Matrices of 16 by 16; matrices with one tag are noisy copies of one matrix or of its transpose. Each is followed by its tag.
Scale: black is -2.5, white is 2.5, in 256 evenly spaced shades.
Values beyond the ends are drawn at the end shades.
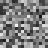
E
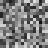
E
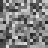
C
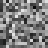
C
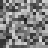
C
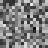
E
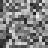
C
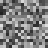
E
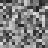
C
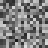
E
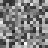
E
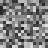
E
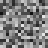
E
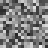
E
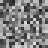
E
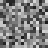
E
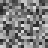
E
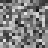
C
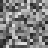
C
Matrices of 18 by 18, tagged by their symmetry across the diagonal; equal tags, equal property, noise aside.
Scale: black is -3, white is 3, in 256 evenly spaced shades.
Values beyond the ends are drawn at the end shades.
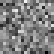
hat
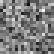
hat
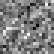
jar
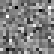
jar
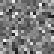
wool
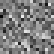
hat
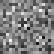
wool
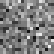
jar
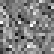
hat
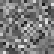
wool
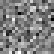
jar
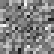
wool
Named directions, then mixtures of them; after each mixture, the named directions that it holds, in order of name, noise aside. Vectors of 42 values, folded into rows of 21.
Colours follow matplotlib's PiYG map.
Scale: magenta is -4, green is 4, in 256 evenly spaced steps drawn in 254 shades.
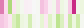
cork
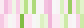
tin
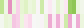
cork, tin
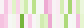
tin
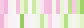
cork, tin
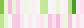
cork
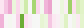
tin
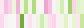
tin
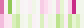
cork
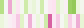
cork, tin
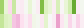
cork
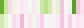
cork, tin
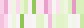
cork, tin
